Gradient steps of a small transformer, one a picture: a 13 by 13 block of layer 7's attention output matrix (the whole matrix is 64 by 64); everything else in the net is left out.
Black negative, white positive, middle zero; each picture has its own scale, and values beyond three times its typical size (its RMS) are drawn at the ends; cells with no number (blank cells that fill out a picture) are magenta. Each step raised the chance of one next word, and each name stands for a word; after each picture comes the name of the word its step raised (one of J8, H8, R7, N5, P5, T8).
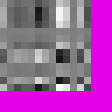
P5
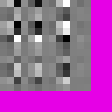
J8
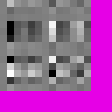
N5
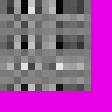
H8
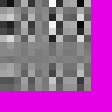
J8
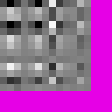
J8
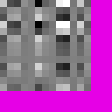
J8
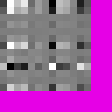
H8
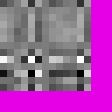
N5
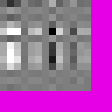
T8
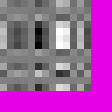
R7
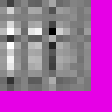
T8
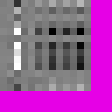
T8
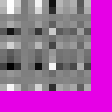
H8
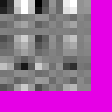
H8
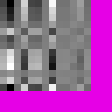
P5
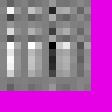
T8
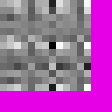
H8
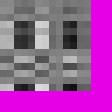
R7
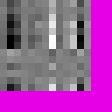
R7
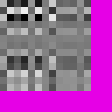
N5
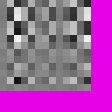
J8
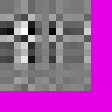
T8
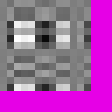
R7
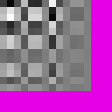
J8
